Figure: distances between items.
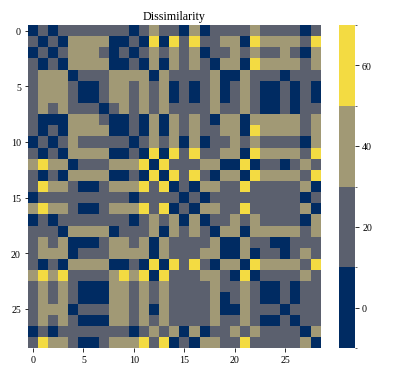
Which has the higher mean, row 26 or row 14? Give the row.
14
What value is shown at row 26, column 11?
40
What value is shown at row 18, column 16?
40
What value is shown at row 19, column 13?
40
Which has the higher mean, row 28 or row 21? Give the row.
21
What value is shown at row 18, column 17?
20
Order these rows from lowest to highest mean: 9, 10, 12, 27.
27, 10, 9, 12
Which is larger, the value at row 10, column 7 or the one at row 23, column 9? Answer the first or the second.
the second
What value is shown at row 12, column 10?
40
